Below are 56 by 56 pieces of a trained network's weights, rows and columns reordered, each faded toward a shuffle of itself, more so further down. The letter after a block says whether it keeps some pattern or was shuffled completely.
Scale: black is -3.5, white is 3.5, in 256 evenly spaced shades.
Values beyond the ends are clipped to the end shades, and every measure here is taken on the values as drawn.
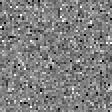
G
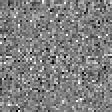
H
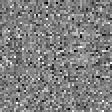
H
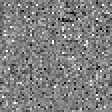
H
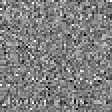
H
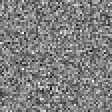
G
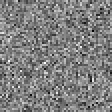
H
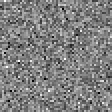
G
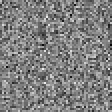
H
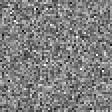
G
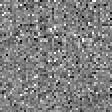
H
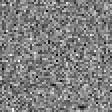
G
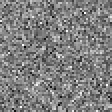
G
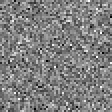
G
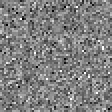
G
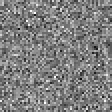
H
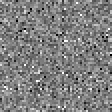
H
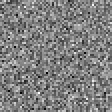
G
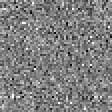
H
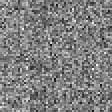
H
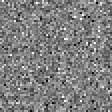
G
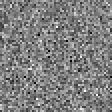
G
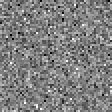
G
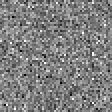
G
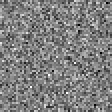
G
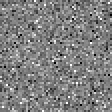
G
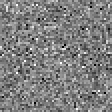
H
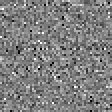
H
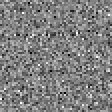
H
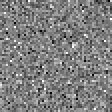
G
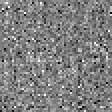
H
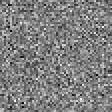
H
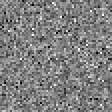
G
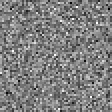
G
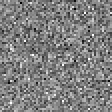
H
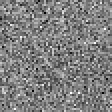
G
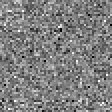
H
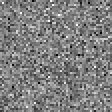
G
